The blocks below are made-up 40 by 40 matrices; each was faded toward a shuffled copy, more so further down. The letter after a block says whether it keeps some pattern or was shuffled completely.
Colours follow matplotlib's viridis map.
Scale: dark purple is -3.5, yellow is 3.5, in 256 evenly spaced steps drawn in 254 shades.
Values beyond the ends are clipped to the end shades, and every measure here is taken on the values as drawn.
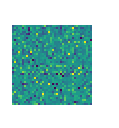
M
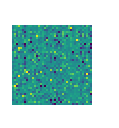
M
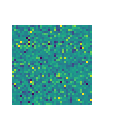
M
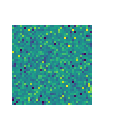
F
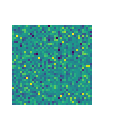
M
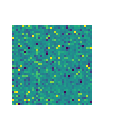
M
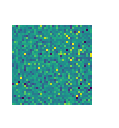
M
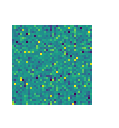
M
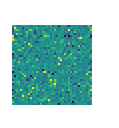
M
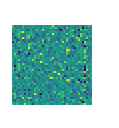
M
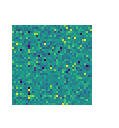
M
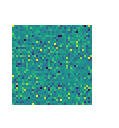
M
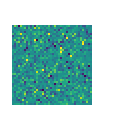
M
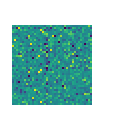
M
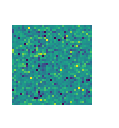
M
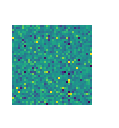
M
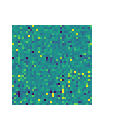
M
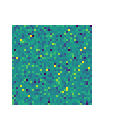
F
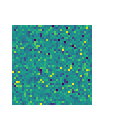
F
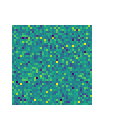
M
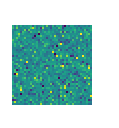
F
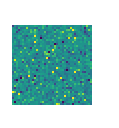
F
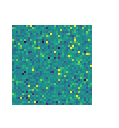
F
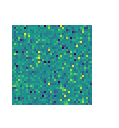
F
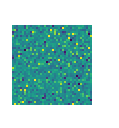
F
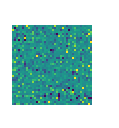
M
